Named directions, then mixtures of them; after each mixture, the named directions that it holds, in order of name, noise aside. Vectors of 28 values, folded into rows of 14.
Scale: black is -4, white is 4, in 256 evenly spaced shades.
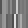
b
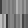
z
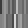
b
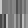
z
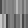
z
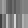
b, z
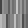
b, z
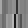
b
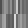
b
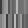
b, z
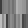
z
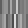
b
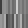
b, z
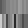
b, z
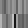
b, z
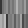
z
